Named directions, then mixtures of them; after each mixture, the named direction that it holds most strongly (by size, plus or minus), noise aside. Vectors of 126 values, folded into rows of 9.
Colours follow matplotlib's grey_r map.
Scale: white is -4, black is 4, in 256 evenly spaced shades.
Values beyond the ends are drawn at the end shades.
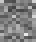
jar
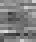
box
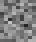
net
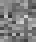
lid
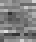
box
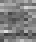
box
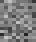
jar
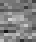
box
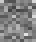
jar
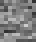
box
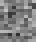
lid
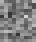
lid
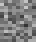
net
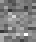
box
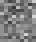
jar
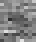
box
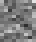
jar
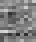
box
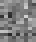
lid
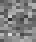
lid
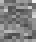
jar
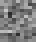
lid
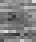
box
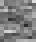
box
